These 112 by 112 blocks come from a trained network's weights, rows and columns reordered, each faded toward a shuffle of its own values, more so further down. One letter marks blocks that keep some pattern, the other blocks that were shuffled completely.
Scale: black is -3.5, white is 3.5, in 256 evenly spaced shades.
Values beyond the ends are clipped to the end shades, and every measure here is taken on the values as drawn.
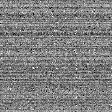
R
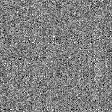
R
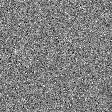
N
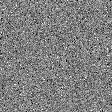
N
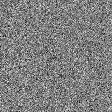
R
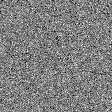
N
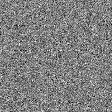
R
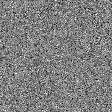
N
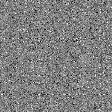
R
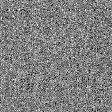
R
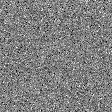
N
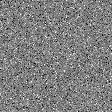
N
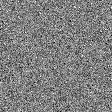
N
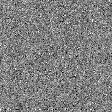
R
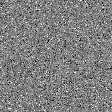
N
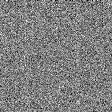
R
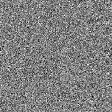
R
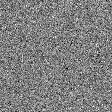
N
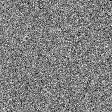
N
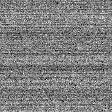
R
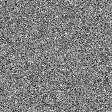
N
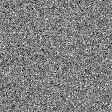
N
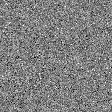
N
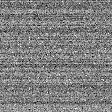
R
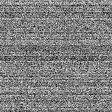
R
